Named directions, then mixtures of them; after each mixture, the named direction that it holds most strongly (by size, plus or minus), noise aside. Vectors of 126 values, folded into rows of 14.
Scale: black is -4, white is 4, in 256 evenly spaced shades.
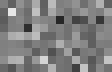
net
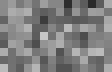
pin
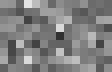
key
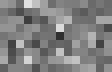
key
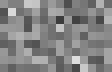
net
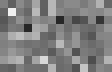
net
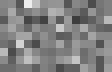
key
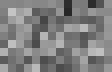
pin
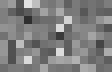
key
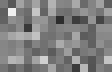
net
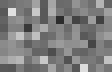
net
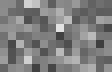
key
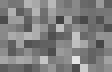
net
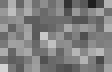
pin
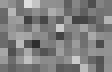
key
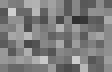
net
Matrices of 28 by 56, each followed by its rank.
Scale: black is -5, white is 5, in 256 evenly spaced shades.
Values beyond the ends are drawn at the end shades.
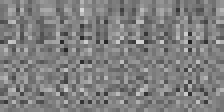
three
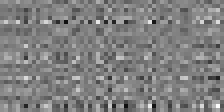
three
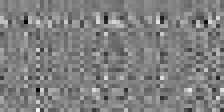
three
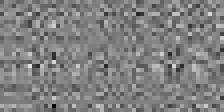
five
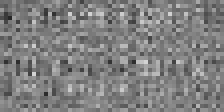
five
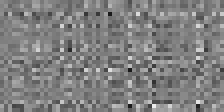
three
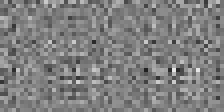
five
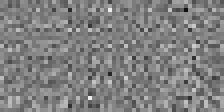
five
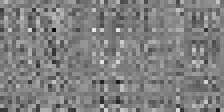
five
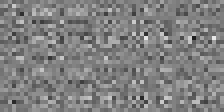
five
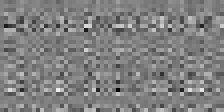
three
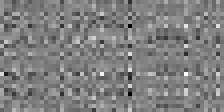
three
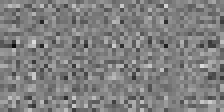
five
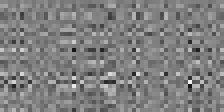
three
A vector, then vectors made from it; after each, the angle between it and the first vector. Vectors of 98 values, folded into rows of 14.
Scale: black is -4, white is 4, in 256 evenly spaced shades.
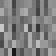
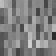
partly aligned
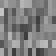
partly aligned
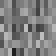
nearly parallel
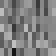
nearly parallel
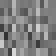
nearly opposite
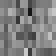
orthogonal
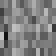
partly opposed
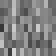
nearly opposite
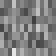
nearly opposite
